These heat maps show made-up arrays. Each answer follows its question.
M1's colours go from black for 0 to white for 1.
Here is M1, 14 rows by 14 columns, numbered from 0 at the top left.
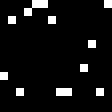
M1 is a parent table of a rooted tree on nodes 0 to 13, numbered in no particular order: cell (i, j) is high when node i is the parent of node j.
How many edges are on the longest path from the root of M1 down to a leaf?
6
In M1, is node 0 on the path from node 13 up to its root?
yes
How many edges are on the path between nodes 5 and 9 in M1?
2
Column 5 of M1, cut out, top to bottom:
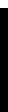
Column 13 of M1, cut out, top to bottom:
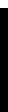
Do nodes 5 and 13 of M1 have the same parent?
yes
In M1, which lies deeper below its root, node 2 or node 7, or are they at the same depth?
the same depth
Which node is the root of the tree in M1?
9
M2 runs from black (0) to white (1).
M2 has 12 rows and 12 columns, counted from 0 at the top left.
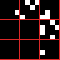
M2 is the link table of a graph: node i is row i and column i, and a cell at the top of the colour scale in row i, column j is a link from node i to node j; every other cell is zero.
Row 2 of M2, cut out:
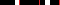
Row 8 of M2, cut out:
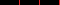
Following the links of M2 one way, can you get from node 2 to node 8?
yes
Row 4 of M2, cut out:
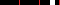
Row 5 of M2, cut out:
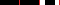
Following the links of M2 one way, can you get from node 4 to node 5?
no
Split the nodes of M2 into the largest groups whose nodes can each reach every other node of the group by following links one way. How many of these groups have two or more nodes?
0
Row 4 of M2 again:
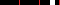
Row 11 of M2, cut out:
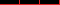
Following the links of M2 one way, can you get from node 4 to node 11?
no
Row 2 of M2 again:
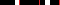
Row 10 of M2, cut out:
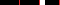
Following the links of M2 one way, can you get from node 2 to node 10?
yes
